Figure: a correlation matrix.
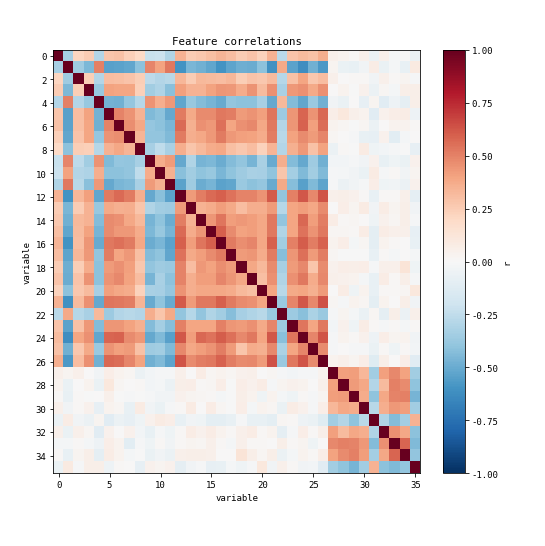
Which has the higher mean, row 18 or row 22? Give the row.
18
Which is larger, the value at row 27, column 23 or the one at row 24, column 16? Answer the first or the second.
the second
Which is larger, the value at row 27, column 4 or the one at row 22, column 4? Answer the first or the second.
the second
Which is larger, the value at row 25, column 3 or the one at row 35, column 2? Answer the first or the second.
the first
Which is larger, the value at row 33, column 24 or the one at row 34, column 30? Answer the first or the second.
the second
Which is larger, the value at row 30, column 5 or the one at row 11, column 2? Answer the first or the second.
the first
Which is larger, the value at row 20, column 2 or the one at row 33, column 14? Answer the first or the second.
the first
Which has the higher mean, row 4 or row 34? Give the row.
34
